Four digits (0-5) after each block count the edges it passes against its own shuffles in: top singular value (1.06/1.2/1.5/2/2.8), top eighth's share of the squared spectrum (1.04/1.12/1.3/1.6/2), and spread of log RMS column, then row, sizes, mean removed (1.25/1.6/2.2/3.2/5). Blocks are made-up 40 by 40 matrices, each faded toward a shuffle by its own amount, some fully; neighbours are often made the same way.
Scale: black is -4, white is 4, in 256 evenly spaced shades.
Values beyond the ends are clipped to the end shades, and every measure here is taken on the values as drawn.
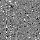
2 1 2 0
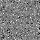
0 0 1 0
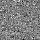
2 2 0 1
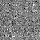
3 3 1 1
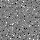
1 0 0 0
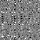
3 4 2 2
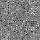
3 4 1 2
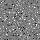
0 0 0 0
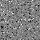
2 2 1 0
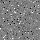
0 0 0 0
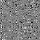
3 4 2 1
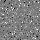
0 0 0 0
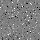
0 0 0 0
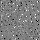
1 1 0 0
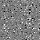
3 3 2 1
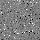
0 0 0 0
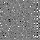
3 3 1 0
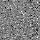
2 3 1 0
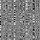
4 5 3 1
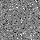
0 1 0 0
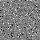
1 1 0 0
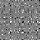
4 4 2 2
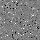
0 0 0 0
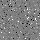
1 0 0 0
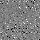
2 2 0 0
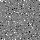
1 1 0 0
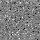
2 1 0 0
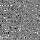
3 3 1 1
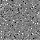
2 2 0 1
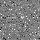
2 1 0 0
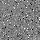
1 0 0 0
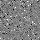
0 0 0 0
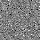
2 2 0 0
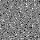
2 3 0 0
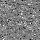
2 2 0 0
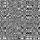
4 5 2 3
